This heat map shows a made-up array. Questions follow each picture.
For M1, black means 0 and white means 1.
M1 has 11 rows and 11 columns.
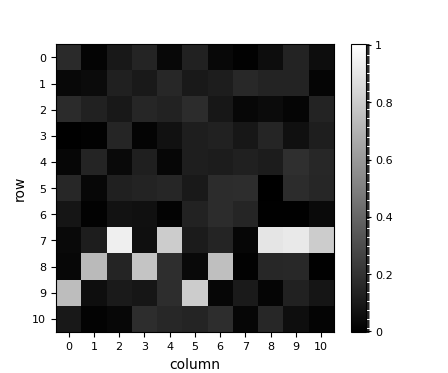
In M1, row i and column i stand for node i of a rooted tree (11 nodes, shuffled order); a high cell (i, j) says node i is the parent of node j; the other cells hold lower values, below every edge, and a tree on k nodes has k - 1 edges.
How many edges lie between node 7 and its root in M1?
0
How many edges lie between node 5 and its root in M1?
2
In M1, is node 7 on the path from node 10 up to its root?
yes
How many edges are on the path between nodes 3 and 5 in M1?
4
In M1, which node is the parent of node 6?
8
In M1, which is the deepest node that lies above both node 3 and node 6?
8
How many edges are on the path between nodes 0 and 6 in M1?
4
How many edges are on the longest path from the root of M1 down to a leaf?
2
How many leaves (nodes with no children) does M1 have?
8
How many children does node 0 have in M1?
0
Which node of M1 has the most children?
7
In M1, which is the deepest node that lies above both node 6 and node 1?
8
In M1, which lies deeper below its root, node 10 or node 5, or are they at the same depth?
node 5
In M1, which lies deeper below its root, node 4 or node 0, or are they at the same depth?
node 0
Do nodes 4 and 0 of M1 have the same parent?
no
